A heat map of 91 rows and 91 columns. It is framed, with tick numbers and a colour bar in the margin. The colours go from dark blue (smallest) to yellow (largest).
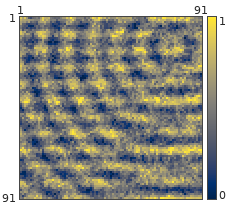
Rings: centred on the top right. Mirror symmetry: none. Seam: none. Histogram: bell-shaped. Stripes: horizontal, repeating 11 times. Odd rows or columns: none.
